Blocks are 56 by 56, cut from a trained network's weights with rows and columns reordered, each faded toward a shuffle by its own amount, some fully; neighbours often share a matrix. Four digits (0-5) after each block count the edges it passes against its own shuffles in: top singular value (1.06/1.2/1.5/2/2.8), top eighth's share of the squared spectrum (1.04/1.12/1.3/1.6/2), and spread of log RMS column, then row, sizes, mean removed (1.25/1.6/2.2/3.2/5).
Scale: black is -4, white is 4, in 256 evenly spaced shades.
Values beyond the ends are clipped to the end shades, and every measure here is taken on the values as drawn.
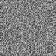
4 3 1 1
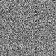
3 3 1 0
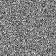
0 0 0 0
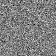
0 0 0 0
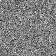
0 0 0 0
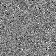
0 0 0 0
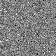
0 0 0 0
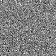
2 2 0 0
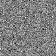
2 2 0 0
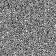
0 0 0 0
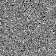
2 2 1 0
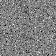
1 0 0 0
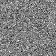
2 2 0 0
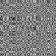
4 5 2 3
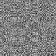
4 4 1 2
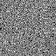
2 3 0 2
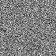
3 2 0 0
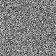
2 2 0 0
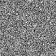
1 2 0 0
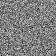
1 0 0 0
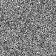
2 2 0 0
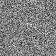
1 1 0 0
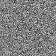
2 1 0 0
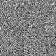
3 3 0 1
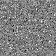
1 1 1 0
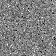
1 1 0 0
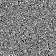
1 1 0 0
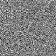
3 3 1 2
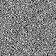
2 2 0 0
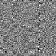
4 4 1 2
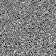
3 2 0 1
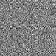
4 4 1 2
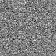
3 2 0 1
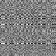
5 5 1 3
